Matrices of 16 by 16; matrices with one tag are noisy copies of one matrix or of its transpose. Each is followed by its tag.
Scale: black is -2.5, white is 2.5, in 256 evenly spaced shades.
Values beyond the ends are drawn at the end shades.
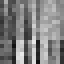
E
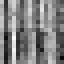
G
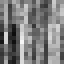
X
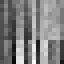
E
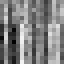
X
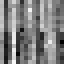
G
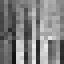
E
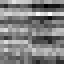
G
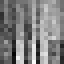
E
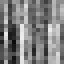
X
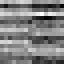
G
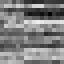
X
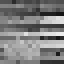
E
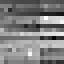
E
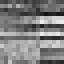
E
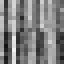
G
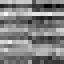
G
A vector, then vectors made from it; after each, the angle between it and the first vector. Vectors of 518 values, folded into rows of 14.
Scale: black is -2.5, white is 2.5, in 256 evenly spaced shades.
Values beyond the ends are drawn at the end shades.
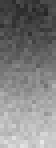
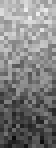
nearly opposite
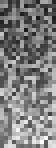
partly aligned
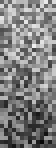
partly opposed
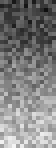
nearly parallel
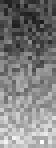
nearly parallel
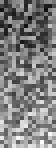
partly aligned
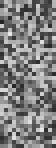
orthogonal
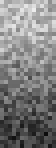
nearly opposite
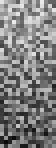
partly opposed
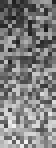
partly aligned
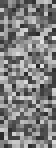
orthogonal
